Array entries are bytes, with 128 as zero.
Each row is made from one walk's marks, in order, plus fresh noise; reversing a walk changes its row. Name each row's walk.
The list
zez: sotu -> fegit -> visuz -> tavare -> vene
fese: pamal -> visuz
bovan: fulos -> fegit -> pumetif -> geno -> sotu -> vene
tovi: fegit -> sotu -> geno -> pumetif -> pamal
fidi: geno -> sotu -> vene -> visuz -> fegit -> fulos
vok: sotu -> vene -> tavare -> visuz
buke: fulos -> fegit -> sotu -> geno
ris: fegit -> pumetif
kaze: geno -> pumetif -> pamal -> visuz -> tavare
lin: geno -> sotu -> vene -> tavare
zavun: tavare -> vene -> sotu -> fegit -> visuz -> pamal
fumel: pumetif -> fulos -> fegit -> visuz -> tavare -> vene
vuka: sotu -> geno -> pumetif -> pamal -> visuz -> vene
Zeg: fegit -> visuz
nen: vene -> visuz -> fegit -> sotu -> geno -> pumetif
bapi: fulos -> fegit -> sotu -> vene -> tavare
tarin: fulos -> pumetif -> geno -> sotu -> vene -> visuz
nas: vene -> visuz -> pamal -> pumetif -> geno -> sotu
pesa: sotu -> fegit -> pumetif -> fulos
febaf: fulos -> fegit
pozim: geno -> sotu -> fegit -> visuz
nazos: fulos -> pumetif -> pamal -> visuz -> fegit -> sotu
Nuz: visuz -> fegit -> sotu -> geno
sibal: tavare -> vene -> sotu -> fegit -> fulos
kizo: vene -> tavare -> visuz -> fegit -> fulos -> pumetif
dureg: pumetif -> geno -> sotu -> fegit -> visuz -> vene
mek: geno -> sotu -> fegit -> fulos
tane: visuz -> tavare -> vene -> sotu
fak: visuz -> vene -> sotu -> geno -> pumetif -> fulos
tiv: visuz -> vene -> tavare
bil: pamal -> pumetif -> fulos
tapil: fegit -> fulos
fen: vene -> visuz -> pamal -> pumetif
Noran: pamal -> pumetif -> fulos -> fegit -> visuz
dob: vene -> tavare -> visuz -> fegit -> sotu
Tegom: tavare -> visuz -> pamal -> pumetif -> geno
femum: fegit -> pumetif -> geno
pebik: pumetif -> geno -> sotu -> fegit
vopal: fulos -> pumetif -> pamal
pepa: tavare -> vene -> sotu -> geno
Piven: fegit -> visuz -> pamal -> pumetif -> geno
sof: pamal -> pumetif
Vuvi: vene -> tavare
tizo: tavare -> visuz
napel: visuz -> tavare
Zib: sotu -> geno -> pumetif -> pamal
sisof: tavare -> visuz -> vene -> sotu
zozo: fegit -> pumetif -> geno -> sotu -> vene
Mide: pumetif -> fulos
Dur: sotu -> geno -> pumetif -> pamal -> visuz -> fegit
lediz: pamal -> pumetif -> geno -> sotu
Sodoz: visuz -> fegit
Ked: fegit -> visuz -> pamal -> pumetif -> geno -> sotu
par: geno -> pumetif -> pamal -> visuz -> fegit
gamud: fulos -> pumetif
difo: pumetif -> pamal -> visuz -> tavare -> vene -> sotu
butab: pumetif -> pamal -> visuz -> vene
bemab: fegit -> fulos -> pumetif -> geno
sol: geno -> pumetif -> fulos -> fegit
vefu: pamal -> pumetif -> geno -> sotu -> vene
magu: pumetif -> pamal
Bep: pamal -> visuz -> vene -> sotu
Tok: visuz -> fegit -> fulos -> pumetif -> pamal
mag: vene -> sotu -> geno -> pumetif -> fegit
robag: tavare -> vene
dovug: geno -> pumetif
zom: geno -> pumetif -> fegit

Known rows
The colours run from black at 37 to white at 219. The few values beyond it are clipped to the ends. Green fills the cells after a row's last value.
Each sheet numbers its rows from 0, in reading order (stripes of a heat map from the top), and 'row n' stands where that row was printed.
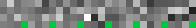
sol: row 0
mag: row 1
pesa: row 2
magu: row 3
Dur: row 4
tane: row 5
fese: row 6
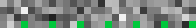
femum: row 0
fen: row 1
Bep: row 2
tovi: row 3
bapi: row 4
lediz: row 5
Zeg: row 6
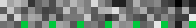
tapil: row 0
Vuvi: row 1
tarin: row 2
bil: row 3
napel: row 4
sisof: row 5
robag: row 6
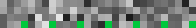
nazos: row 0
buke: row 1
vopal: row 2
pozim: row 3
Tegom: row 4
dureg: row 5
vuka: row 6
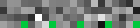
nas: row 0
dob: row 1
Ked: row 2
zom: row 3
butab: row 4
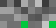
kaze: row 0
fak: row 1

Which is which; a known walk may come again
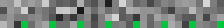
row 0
vefu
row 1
kizo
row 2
fese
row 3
zavun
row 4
bil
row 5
fumel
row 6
lediz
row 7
Mide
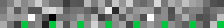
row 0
lin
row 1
sof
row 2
tane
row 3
femum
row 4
bemab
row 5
vok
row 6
fidi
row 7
pepa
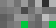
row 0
par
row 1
Zib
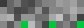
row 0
Vuvi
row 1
pebik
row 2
Noran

